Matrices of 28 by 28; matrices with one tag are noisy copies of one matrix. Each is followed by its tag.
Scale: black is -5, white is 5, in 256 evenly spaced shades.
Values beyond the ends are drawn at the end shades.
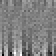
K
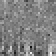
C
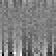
K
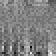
C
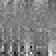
C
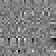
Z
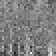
C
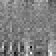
C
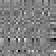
Z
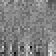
C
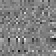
Z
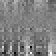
C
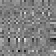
Z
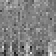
C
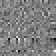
Z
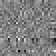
Z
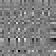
Z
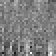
C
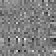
Z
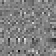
Z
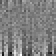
K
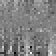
C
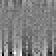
K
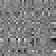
Z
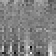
C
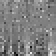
C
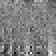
C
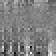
C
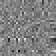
Z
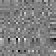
Z
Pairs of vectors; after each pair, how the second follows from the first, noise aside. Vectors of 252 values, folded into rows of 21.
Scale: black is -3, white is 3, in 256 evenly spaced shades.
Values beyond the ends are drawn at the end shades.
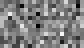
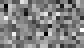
shuffled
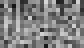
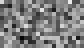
shuffled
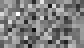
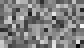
shuffled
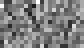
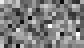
shuffled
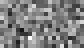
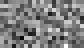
shuffled
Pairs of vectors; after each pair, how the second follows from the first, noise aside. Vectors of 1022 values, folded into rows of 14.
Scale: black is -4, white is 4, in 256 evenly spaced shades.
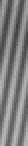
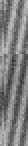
wrapped around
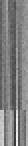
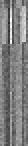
wrapped around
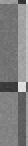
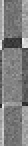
wrapped around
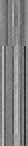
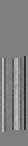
partly zeroed
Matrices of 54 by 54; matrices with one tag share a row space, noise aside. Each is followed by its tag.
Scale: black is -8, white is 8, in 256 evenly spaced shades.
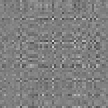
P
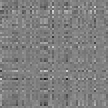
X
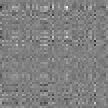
X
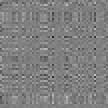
X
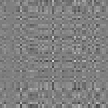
P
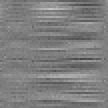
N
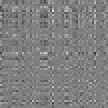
X
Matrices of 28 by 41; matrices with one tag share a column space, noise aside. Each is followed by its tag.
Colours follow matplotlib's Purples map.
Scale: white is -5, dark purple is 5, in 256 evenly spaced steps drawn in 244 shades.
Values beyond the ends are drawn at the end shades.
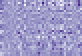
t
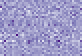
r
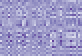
r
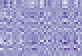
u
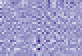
u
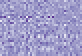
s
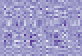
r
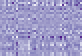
t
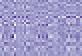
s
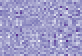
r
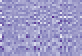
s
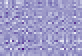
u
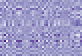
r
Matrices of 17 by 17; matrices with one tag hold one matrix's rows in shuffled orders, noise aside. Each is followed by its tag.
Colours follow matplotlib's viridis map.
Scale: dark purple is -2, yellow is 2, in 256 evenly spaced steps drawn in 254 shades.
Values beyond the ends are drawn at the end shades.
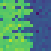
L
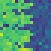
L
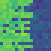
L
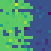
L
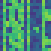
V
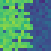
L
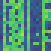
V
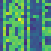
V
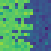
L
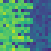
L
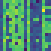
V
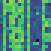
V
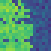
L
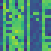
V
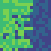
L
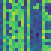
V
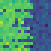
L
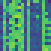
V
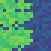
L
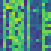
V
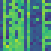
V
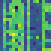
V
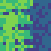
L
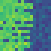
L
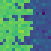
L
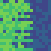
L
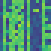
V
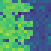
L
